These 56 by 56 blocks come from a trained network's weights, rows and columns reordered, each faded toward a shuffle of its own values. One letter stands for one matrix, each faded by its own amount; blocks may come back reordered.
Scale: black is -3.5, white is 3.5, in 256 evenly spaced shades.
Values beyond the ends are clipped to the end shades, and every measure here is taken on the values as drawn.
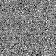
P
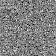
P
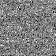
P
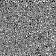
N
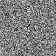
N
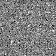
P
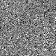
N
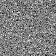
P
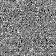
P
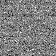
P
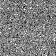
P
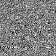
N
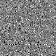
N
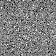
P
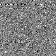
N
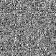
N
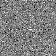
N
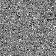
P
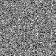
N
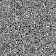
N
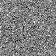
N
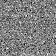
P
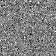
P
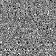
N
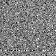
N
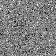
P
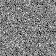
P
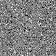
P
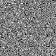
N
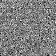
P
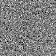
N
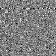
N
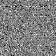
N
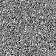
N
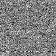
N
